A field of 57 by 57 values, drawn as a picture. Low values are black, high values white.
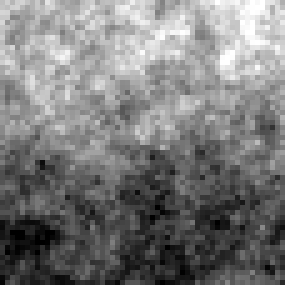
The texture is blotchy. Overall the values sit about 50% of the way up the scale. Values rise toward the top. No regular stripes run through it. The top right is the ninth with the highest average.
